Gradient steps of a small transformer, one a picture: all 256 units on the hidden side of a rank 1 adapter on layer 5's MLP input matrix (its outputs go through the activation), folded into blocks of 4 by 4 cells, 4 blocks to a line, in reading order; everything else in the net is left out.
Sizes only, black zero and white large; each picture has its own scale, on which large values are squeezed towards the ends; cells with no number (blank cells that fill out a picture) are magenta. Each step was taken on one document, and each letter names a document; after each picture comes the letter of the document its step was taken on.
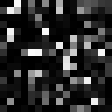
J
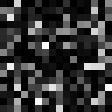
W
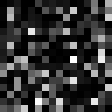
W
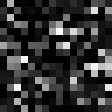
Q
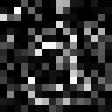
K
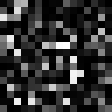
K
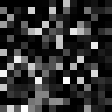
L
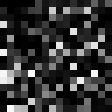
L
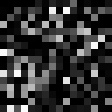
L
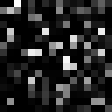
J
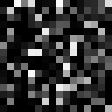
J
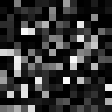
L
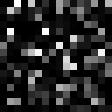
J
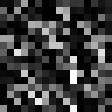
K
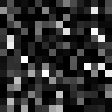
Q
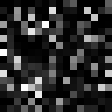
L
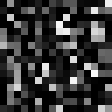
Q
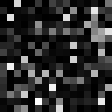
W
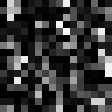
Q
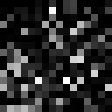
L
